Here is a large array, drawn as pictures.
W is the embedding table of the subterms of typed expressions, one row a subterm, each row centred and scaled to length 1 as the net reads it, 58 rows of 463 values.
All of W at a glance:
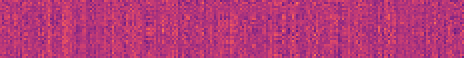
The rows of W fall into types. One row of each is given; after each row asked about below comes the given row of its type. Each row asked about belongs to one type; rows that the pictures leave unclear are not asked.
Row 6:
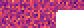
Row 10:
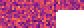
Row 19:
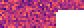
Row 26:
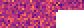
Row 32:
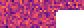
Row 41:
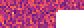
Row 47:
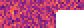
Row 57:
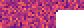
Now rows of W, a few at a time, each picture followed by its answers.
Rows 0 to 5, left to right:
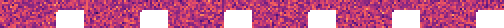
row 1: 32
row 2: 10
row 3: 57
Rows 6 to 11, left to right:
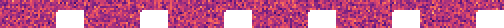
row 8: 32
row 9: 41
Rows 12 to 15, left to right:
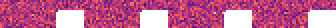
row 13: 19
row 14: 47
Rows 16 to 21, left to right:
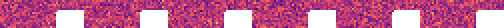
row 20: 57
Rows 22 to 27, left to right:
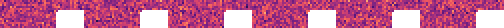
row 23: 19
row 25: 47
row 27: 41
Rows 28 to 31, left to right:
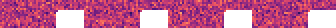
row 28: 57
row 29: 32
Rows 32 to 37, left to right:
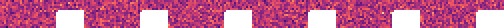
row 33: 10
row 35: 10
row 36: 47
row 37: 41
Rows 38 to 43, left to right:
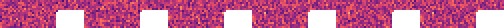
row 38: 57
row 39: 10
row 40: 41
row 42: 47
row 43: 41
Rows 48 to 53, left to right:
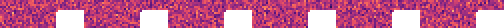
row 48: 41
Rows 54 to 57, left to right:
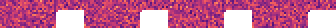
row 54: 10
